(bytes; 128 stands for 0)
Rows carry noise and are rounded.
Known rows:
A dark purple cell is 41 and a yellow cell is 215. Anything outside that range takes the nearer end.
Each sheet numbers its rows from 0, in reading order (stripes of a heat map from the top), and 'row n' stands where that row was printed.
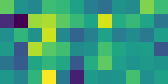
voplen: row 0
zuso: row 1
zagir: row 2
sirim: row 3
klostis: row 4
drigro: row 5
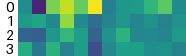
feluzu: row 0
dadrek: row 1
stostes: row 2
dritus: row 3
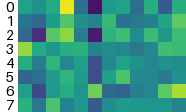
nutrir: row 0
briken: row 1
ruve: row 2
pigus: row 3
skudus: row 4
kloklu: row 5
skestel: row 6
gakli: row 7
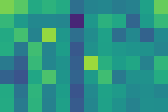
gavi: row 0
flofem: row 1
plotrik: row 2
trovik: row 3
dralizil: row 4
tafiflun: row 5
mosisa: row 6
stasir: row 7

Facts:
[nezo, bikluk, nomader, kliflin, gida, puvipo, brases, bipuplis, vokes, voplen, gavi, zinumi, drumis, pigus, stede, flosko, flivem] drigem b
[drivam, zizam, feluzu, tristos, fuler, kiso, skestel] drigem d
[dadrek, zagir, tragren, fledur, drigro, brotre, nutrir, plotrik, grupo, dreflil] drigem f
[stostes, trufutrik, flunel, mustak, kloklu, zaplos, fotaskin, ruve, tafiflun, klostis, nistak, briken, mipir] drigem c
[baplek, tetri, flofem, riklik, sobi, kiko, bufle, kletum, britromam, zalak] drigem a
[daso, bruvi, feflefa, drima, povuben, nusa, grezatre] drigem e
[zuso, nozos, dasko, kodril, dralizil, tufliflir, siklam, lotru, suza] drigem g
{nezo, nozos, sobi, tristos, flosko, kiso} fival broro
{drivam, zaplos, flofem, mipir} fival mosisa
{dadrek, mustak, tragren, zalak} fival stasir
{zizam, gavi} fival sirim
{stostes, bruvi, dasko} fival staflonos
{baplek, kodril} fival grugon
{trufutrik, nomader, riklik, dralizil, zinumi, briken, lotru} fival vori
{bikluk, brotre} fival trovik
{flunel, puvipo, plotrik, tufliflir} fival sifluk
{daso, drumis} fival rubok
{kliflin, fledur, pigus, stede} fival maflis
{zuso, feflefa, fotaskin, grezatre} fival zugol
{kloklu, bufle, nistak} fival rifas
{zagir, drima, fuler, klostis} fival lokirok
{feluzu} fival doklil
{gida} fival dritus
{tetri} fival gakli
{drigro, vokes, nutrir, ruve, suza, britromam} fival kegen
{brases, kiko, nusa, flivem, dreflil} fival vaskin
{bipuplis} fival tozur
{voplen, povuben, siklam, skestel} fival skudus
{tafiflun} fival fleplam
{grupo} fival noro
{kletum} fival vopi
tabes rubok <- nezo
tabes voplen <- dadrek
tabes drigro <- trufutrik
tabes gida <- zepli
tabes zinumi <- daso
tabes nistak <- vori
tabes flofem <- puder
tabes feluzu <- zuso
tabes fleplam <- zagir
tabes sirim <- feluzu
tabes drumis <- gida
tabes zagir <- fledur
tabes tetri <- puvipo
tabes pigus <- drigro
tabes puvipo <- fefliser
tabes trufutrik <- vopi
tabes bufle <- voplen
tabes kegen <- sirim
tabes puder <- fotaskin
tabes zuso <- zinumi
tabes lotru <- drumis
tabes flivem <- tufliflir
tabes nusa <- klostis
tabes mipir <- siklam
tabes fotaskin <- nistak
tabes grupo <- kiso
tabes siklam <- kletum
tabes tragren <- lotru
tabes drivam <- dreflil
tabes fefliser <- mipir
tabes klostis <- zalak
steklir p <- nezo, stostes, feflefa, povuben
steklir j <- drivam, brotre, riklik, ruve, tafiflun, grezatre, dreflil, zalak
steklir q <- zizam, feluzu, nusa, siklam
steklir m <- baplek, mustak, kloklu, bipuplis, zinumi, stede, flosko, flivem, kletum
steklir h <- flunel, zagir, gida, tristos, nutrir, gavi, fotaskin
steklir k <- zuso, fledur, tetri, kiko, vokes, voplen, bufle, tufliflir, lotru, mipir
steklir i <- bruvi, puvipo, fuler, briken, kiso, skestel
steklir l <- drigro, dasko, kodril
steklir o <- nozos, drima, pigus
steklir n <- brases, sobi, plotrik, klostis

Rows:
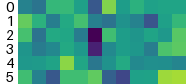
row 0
trufutrik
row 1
flivem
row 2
britromam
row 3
zalak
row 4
daso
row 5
puvipo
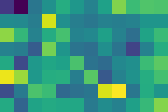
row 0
siklam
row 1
fledur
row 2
brases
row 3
nusa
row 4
zizam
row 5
nomader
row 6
fotaskin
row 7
drivam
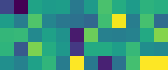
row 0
tufliflir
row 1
puder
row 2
riklik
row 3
kegen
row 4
kiso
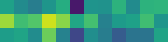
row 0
kletum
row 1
zinumi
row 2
tragren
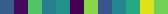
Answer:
lotru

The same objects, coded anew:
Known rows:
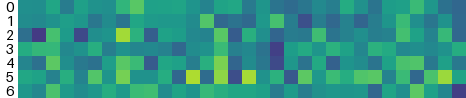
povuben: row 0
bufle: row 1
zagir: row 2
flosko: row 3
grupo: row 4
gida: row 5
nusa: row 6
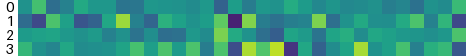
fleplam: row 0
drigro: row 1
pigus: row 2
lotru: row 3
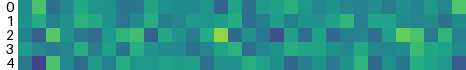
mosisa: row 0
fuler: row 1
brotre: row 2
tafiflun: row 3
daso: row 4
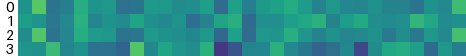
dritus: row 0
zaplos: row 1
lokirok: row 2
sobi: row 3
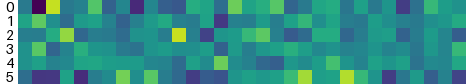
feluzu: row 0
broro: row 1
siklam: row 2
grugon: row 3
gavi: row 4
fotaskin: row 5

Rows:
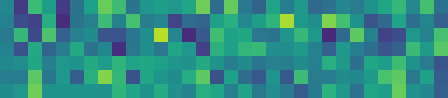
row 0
dreflil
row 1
nistak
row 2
fefliser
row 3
sirim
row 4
bruvi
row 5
nutrir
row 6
drima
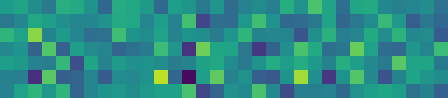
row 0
tristos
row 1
flofem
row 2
nozos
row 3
puvipo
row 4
ruve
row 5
mipir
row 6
britromam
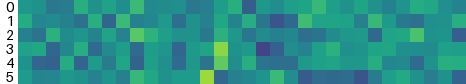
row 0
flunel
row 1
nezo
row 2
grezatre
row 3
vokes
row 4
voplen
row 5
kiko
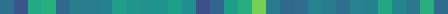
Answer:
zalak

